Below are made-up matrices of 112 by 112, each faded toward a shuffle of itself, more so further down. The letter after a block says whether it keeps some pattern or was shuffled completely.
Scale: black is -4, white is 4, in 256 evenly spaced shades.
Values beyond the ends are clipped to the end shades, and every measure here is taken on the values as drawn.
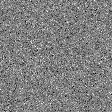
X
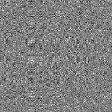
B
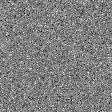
X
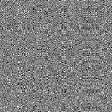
B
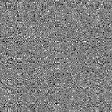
B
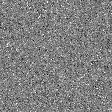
X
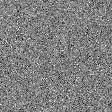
X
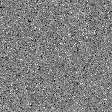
X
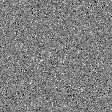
X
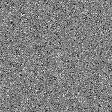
X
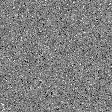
X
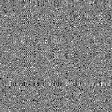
B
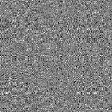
B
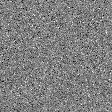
X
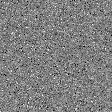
X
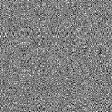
B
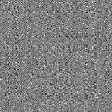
B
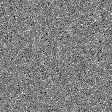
X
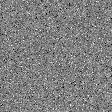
X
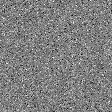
X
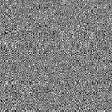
B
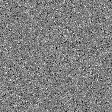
X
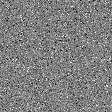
X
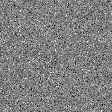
X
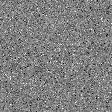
X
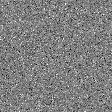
X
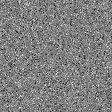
X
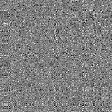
B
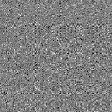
B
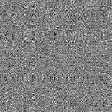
B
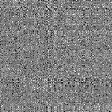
B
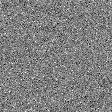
X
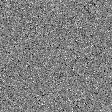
X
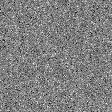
X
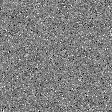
X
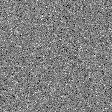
X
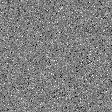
X
